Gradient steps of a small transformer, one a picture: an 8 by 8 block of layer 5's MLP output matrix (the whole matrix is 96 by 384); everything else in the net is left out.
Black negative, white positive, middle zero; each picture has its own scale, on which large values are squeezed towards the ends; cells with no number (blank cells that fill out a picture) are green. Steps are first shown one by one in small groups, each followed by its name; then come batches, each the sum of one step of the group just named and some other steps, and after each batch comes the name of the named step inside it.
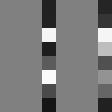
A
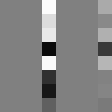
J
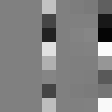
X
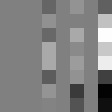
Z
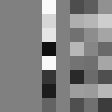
J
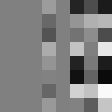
X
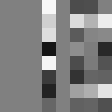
J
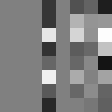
A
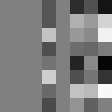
A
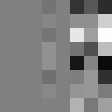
Z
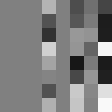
X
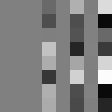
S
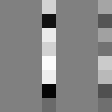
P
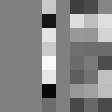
P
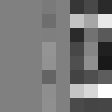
S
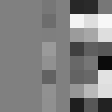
S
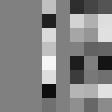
P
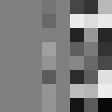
S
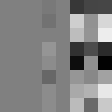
S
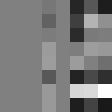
S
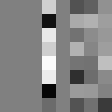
P
